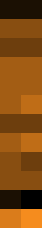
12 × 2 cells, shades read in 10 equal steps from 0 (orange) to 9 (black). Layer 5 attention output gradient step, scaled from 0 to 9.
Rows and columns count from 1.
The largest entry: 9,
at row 11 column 2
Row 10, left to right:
4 4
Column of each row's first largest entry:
1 1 1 1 1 1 1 1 2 1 2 1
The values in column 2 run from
0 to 9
